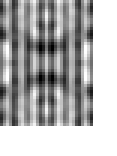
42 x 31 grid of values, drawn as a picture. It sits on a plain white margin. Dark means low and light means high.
Stripes: upright, repeating 7 times. Mirror symmetry: left to right and top to bottom. Average level on the scale: 50%. Slope: none. Ninth with the lowest average: centre.
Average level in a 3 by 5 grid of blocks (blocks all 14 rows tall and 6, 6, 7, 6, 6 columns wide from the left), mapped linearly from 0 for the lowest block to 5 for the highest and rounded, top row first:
1 5 2 5 1 | 4 3 0 3 4 | 1 5 2 5 1
